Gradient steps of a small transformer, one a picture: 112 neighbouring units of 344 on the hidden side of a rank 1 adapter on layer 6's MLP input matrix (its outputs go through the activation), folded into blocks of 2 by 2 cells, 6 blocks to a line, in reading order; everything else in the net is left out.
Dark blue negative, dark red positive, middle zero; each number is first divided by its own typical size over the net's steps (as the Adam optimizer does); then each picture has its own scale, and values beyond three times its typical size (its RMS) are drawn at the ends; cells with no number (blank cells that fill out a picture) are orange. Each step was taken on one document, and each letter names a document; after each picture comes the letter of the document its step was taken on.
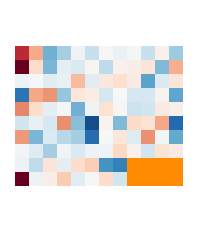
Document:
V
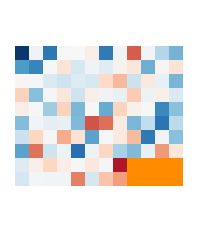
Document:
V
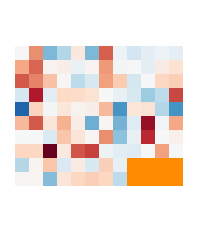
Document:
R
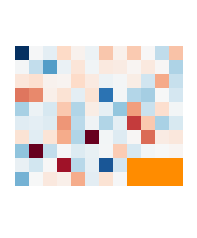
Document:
V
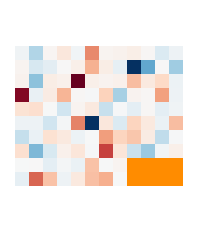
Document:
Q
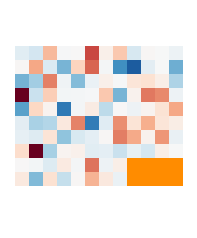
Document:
Q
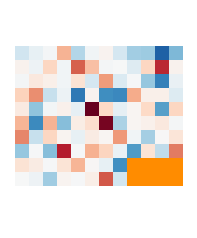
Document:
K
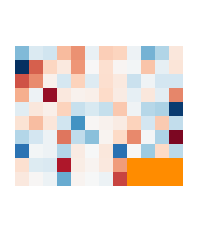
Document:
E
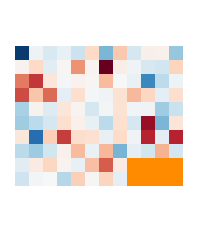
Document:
E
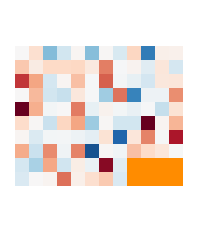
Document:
R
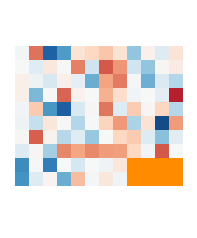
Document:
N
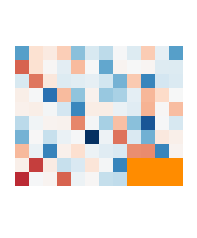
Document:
E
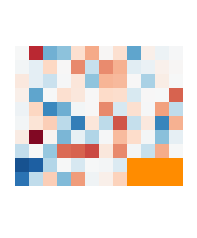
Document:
N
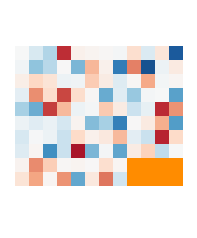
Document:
N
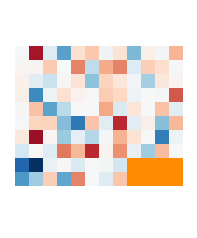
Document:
N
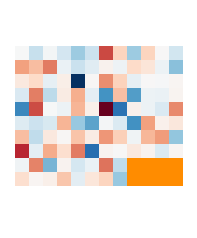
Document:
R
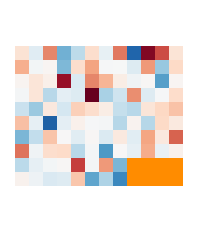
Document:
K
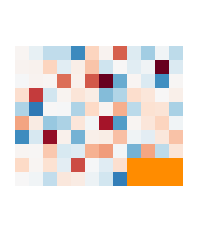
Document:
K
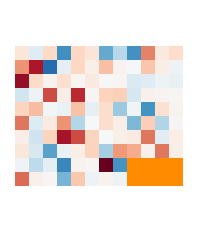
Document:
E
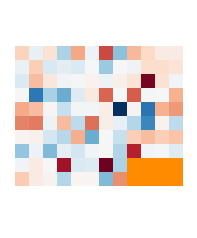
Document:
E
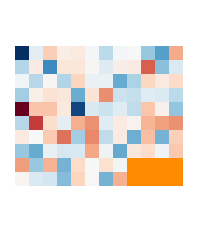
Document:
E
